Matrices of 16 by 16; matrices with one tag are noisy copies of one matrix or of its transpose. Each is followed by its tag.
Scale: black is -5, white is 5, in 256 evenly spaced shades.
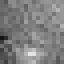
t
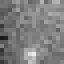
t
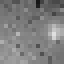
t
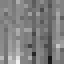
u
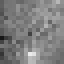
t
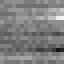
u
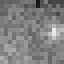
t
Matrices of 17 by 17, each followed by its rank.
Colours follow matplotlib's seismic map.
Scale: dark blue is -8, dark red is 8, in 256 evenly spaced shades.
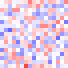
full rank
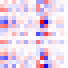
two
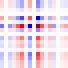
one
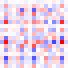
two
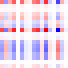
one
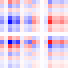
one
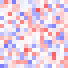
full rank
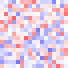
full rank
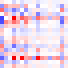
two
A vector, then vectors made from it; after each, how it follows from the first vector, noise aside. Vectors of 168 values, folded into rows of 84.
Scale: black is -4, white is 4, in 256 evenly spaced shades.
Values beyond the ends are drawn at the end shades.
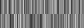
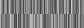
negated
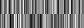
scaled up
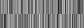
wrapped around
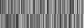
wrapped around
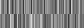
negated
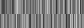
wrapped around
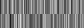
copied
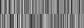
copied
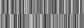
negated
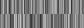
copied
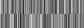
negated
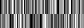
scaled up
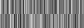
negated
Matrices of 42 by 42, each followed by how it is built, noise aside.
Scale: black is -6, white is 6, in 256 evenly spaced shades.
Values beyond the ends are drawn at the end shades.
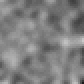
smooth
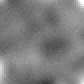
smooth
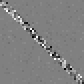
banded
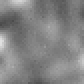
smooth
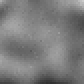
smooth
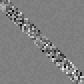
banded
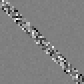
banded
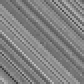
Toeplitz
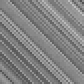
Toeplitz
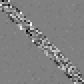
banded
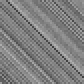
Toeplitz
